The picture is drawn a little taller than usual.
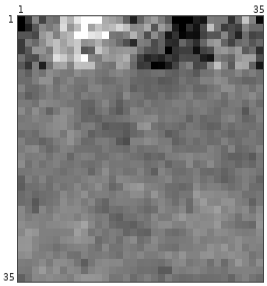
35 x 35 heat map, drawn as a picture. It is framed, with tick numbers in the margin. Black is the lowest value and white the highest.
The distribution is heavy-tailed on both sides. Neither half mirrors the other. No single row or column stands out from its neighbours. The bottom part is calmer, past a seam about 20% of the way down. On average the colour sits 50% of the way up the scale.
